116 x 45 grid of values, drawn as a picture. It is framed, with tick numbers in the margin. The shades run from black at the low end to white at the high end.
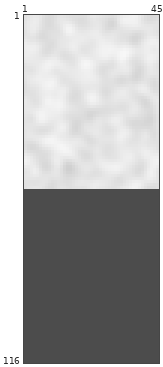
The table splits into 2 rows of 1 panel. Panel 1,1: very high, blotchy, faint in contrast. Panel 2,1: low, flat.
